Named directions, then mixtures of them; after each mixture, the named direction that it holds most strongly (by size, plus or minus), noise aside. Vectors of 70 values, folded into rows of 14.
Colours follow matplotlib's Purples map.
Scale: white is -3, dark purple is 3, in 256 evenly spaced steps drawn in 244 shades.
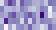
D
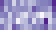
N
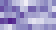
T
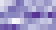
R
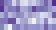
T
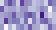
D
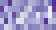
N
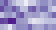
T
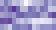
T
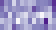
N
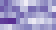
T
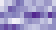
R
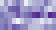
R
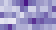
T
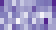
N
